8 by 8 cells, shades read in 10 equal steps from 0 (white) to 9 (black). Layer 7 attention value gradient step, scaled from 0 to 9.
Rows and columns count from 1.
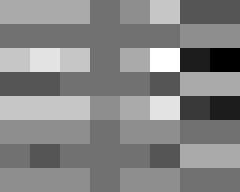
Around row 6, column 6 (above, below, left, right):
1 6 4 5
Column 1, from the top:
3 5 2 6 2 4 5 4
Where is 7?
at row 5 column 7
